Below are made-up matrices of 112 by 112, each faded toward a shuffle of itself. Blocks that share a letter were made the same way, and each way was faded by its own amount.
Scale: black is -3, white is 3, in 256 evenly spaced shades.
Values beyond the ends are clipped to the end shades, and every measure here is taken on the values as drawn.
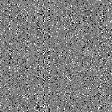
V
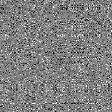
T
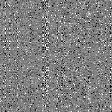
V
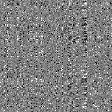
V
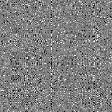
V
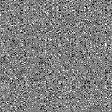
T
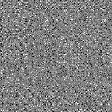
T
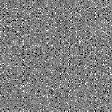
V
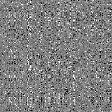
V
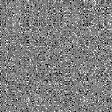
T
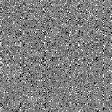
V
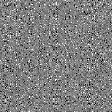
V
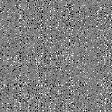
V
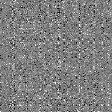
V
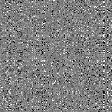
V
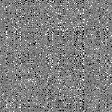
V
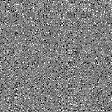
T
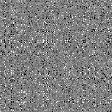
V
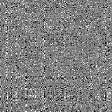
V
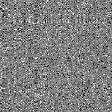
T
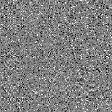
T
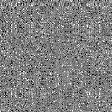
T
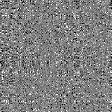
T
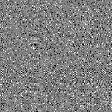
T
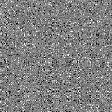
T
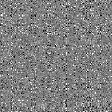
V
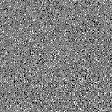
T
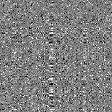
T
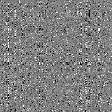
V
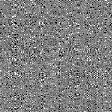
V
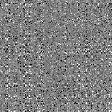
V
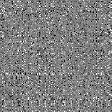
V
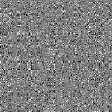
V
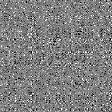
T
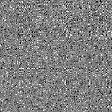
T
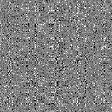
V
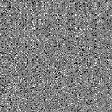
T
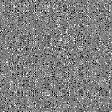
T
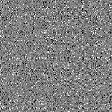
T
